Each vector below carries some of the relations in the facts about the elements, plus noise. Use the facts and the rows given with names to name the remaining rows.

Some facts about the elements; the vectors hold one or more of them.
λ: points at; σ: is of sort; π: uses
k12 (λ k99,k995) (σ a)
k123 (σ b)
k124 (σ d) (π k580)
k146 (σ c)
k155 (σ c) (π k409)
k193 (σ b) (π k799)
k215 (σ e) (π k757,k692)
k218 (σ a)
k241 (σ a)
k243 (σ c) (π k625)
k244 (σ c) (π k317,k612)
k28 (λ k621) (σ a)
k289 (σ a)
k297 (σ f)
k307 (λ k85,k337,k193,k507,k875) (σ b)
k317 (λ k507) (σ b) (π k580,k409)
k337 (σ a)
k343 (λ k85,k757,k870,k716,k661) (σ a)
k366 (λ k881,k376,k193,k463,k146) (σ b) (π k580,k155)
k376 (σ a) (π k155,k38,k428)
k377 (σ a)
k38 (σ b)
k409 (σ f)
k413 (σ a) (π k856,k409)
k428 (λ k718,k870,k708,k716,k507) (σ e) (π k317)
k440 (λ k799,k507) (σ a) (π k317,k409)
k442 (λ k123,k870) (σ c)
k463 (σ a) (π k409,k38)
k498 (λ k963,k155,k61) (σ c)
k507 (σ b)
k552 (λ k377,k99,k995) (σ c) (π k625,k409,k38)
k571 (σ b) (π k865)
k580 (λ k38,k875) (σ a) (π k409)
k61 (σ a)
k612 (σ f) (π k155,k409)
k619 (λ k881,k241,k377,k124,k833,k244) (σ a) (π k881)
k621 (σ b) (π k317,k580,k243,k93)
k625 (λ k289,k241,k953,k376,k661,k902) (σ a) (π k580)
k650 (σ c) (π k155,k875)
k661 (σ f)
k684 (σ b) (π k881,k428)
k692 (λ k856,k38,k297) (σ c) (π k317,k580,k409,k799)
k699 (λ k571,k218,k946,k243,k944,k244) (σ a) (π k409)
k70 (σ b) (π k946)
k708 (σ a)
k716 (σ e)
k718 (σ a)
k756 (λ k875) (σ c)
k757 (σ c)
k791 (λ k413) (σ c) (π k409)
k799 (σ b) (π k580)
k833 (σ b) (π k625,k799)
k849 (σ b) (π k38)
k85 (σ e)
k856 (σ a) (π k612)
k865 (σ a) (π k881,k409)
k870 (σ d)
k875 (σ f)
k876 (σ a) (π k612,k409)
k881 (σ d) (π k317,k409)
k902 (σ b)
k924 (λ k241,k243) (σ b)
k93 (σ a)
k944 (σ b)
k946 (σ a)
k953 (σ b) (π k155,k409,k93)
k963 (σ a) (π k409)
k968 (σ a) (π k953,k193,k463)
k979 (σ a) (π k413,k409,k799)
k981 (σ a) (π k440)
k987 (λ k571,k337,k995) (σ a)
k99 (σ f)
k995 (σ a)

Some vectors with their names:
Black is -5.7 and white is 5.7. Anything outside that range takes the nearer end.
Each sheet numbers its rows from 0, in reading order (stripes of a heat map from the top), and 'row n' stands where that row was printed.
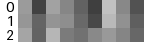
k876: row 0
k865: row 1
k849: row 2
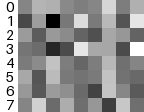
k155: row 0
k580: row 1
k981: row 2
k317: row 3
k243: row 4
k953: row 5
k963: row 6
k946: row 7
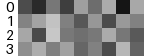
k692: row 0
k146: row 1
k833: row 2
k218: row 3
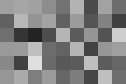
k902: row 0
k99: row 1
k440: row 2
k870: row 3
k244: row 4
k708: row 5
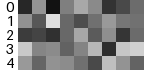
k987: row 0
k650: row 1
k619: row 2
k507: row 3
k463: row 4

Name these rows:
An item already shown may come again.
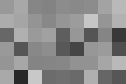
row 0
k875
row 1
k799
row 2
k99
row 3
k215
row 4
k875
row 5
k621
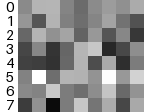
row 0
k757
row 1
k571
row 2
k99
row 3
k924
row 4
k699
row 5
k409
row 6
k881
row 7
k625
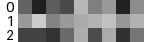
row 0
k366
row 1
k38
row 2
k699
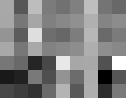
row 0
k953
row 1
k193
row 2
k124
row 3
k193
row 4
k317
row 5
k552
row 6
k699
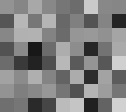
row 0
k612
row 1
k995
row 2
k757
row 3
k343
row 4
k440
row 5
k70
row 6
k856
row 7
k307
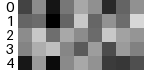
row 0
k28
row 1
k428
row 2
k93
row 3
k146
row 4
k12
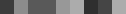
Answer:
k498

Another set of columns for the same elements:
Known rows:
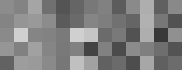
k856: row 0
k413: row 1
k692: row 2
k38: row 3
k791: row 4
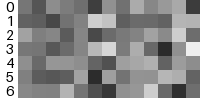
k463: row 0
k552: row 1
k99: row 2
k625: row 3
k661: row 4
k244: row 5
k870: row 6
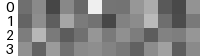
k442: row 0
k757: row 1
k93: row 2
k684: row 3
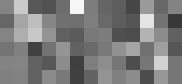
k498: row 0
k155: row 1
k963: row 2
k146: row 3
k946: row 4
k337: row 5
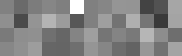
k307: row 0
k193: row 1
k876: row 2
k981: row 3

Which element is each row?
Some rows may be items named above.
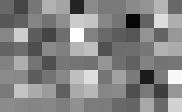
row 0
k881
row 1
k699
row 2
k498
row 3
k552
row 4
k93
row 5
k625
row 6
k580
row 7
k215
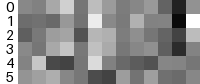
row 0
k317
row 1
k428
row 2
k440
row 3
k317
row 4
k498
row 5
k875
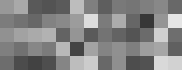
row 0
k28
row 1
k625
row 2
k409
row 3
k124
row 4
k619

